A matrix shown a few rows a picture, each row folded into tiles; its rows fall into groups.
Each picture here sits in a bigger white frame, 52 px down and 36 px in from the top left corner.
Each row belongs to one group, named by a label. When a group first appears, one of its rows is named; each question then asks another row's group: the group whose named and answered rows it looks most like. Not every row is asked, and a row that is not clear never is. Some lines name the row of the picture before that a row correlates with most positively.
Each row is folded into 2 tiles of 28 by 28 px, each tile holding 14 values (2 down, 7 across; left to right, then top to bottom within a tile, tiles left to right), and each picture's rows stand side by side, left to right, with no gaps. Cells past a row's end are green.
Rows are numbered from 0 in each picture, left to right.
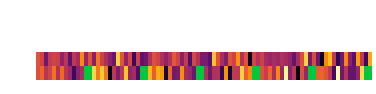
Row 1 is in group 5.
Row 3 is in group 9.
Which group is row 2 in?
5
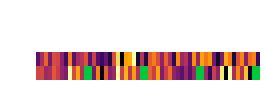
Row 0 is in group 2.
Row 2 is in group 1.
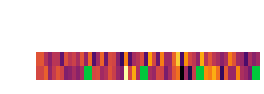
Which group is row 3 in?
5
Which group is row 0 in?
1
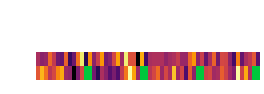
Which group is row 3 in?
2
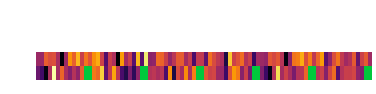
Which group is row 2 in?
9
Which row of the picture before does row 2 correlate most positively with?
1
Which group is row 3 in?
5
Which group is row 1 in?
1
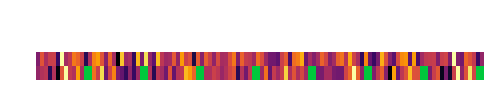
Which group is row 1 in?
1
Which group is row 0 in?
5
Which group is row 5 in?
9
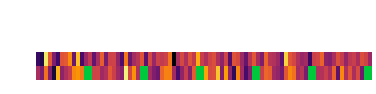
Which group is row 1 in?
2
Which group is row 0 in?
9
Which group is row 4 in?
5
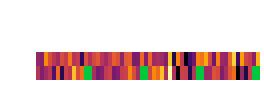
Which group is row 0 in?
9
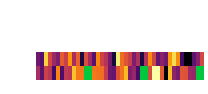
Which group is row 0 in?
9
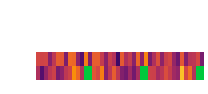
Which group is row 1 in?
1
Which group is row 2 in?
2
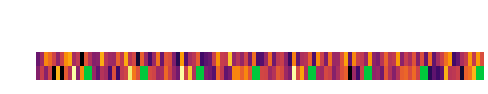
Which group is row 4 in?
2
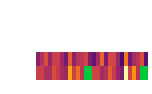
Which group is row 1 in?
2
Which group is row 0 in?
2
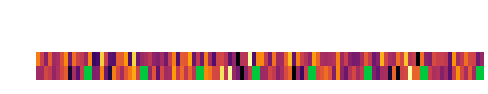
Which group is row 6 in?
9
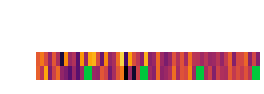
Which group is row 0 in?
1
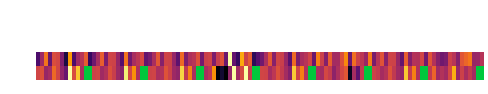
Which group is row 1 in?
2
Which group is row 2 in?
2
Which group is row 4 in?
2
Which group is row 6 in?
2
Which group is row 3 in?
5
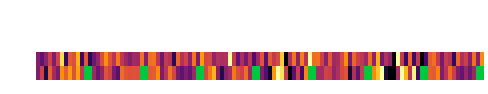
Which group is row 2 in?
1
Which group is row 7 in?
1
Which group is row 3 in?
5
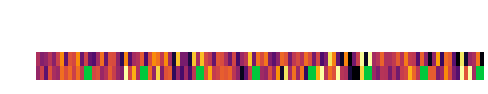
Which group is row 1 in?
2
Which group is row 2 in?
1
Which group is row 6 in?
9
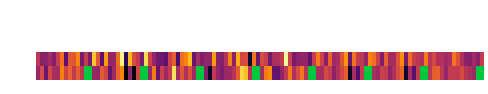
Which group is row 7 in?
5
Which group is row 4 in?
5
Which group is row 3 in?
9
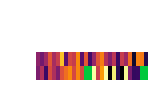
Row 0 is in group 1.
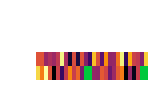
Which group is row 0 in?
5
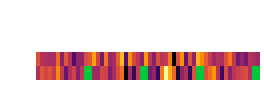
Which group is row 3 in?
5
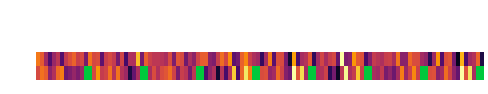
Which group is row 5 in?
5
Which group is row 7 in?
2
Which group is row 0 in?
1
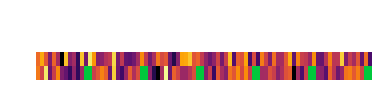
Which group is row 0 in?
1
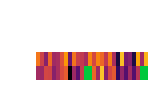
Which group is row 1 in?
1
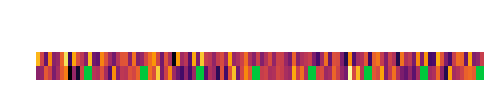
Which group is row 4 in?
2
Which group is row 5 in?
2
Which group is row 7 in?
9
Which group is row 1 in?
9
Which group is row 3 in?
5
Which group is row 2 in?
1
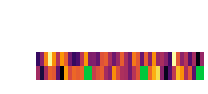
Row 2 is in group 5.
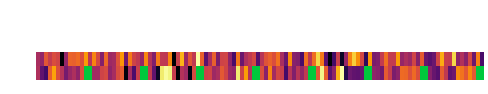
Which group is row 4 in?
1
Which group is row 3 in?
2
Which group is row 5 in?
1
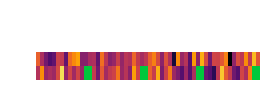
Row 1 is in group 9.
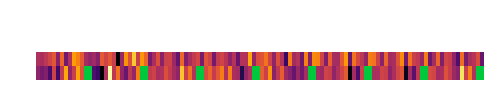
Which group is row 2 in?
2
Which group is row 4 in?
1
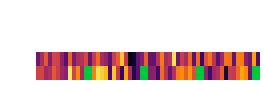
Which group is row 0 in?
2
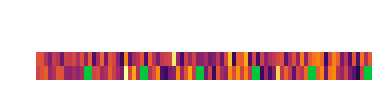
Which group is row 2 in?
5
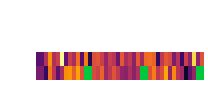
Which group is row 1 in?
1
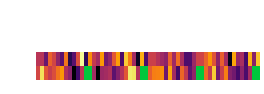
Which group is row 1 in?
9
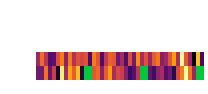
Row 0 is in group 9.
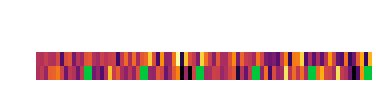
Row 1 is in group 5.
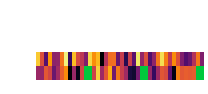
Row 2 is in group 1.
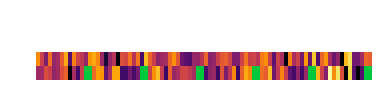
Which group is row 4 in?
1
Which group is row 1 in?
1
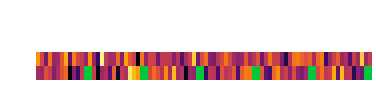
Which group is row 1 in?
9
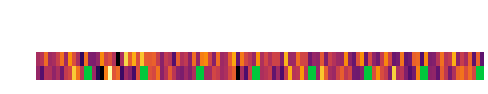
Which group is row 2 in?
1
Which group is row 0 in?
9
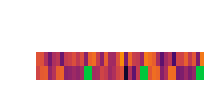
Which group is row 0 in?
1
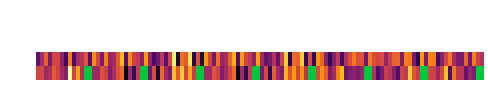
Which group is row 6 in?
9
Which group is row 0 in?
2
